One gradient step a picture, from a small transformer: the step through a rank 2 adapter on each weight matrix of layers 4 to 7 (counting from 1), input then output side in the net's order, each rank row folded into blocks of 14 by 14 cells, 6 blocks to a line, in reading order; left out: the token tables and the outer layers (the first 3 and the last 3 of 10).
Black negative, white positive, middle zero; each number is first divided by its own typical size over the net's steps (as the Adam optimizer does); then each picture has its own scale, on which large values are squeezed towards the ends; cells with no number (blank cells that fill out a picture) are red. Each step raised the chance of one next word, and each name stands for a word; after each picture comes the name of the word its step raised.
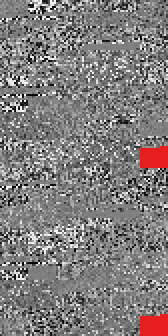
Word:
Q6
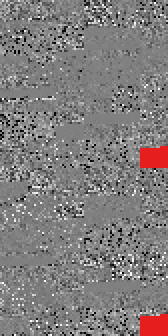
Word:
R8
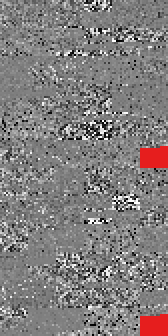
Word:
R8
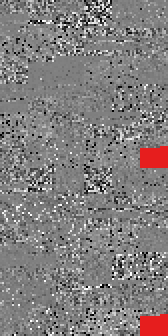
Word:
R8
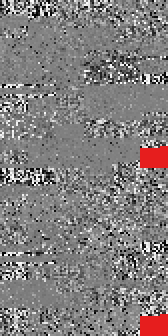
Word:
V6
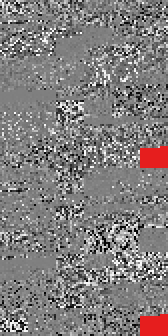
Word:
V6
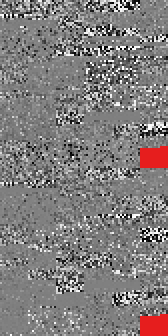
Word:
V6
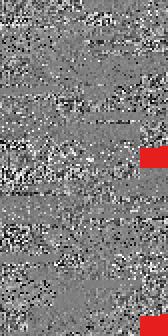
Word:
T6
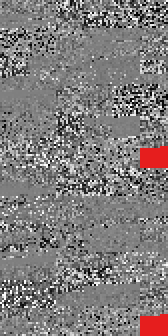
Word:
Q6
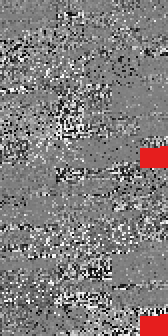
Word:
Q6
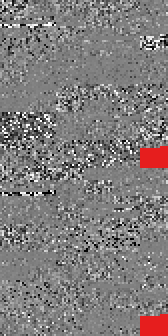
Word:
T6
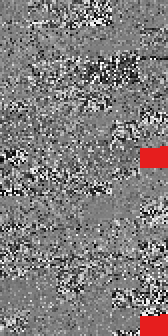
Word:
V6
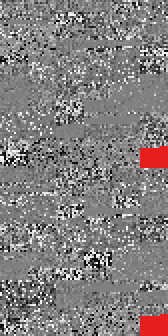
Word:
Q6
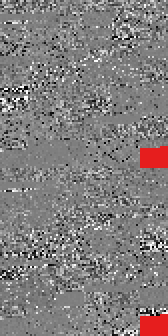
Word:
R8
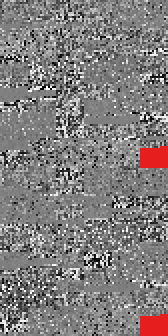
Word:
Q6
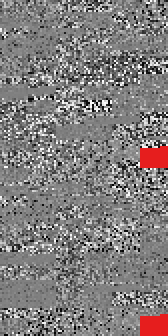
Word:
V6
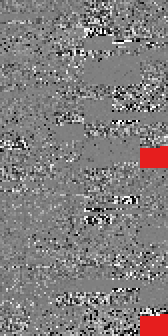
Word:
R8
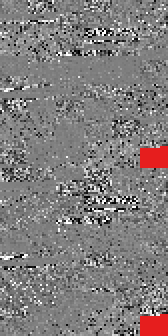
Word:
R8
